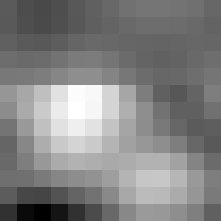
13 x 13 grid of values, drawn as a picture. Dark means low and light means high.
Seam: horizontal, 40% of the way down, the top part calmer. Calmest part: top right. Lone odd cells: none. Ninth with the highest average: centre.
